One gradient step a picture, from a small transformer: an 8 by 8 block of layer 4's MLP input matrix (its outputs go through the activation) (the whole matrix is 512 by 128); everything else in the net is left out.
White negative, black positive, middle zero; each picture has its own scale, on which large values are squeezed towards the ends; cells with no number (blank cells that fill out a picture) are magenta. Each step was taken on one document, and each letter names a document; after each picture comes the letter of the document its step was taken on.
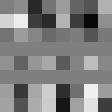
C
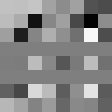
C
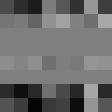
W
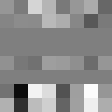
C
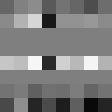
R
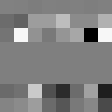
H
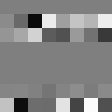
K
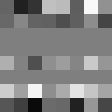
W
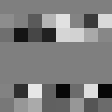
H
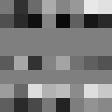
R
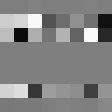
H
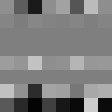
W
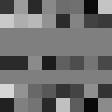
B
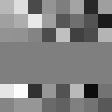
H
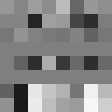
C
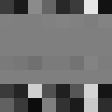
W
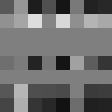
R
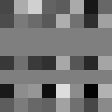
B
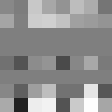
C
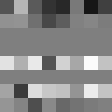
R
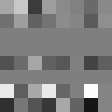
B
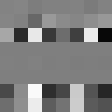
K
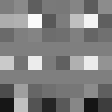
R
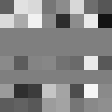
B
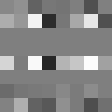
R
